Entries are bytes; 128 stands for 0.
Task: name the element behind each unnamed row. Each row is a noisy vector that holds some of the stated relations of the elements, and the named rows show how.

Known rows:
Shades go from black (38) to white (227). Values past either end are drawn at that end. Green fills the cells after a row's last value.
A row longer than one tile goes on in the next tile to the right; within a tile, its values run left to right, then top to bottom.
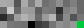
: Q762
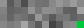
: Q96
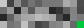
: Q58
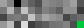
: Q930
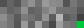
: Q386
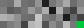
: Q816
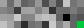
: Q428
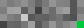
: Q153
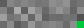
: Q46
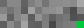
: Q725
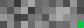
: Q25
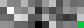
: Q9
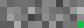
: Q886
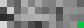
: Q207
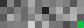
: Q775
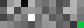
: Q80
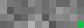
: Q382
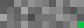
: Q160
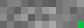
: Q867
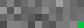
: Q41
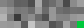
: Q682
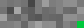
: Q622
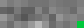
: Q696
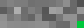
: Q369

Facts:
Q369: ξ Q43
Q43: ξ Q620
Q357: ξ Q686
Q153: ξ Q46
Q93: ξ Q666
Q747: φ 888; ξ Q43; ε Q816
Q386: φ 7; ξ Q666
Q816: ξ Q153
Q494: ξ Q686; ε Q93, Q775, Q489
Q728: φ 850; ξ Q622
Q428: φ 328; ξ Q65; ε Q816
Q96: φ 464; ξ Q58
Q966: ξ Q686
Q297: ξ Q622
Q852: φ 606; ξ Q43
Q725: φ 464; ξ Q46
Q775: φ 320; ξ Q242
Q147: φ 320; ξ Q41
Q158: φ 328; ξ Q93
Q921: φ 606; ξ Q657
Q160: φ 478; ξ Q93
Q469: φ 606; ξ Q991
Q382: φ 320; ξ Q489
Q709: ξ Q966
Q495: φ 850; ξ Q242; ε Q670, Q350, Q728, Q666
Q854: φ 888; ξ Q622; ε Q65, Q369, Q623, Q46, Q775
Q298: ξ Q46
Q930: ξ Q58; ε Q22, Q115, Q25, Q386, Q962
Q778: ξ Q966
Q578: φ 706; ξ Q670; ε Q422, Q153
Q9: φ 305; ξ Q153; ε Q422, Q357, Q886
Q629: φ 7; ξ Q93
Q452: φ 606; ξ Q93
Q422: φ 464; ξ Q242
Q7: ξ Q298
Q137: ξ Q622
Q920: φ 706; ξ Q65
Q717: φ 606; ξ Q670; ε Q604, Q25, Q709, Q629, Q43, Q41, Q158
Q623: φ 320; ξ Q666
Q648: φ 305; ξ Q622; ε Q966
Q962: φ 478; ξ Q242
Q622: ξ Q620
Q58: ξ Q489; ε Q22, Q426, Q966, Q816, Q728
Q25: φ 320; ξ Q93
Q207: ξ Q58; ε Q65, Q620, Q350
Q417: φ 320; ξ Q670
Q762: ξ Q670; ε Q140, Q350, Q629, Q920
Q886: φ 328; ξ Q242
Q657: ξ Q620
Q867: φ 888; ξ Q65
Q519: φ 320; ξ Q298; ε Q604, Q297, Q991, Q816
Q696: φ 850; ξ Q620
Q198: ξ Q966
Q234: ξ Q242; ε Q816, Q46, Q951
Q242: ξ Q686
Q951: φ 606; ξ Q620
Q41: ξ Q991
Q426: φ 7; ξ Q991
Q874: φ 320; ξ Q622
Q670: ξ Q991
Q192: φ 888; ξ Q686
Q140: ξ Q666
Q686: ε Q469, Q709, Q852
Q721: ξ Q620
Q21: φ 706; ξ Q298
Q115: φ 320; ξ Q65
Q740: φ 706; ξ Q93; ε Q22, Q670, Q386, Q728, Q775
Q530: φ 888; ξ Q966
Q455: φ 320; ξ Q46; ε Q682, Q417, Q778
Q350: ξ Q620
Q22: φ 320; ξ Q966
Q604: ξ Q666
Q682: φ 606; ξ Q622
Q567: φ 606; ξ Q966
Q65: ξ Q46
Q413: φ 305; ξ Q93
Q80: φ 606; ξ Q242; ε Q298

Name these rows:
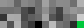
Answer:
Q686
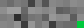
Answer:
Q778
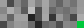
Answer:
Q422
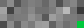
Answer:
Q115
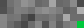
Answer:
Q413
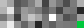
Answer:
Q455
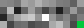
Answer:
Q495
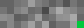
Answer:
Q623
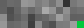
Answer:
Q629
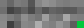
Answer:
Q728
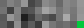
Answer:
Q709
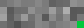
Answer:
Q920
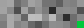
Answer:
Q519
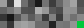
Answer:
Q966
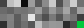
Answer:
Q298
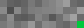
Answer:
Q489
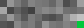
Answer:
Q469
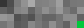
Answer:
Q93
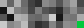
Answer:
Q648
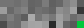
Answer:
Q22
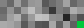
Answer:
Q234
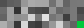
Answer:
Q740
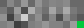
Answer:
Q65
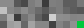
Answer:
Q417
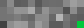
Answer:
Q962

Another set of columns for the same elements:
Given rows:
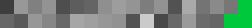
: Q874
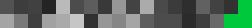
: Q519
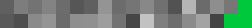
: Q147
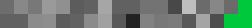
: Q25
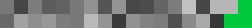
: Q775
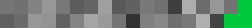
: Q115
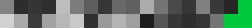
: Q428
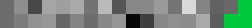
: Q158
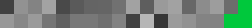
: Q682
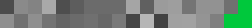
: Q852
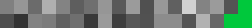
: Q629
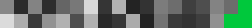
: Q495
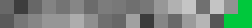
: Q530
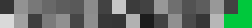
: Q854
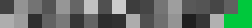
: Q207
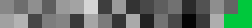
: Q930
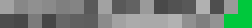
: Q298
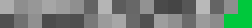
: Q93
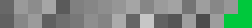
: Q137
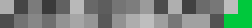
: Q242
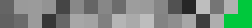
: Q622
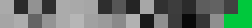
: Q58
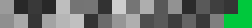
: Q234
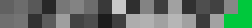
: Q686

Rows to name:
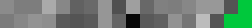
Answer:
Q452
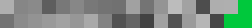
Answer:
Q962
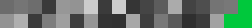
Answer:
Q494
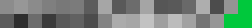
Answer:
Q153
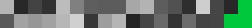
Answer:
Q816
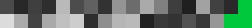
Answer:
Q747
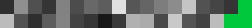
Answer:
Q578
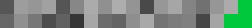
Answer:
Q350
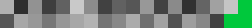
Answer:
Q966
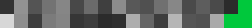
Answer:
Q717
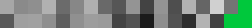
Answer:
Q386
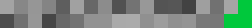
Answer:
Q489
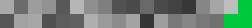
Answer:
Q670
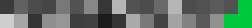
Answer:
Q80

